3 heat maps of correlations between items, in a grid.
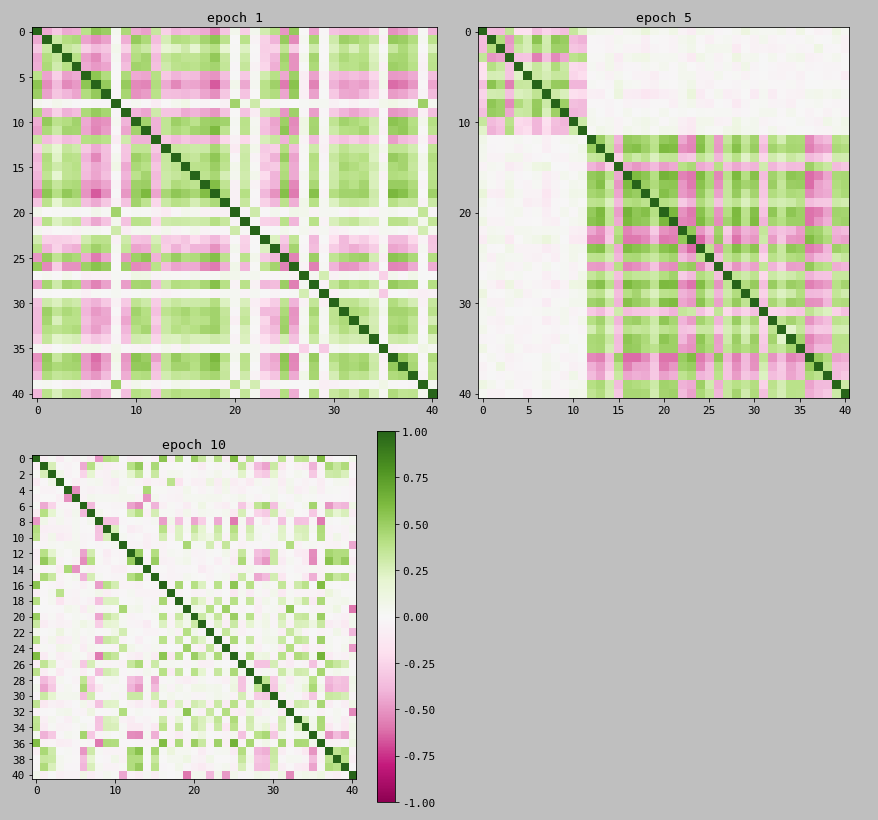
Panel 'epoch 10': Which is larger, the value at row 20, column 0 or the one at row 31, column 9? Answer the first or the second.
the first
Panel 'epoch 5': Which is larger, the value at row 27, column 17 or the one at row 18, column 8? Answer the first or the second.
the first
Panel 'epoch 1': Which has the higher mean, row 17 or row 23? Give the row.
17
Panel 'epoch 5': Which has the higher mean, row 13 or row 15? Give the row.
13
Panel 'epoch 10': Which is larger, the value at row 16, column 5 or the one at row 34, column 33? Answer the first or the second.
the second
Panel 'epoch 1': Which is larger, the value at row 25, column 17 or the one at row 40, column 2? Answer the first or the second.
the first
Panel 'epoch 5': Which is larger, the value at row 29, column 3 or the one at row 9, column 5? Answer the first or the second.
the second
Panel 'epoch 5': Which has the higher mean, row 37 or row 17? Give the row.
17
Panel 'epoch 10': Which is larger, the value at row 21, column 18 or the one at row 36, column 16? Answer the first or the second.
the second
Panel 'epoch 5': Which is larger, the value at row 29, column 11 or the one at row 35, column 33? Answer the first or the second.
the second
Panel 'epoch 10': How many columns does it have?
41
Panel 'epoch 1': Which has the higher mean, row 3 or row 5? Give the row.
3
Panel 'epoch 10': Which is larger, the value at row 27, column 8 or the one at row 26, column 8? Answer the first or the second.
the second
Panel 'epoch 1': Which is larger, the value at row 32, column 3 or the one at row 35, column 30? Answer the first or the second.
the first
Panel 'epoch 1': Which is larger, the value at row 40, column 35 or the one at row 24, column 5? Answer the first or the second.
the second
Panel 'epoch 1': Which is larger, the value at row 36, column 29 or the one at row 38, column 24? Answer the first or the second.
the first
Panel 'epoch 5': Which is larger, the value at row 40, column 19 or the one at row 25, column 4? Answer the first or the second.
the first
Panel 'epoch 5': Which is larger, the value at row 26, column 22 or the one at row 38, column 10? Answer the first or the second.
the first
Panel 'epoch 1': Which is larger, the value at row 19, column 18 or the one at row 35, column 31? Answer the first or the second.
the first
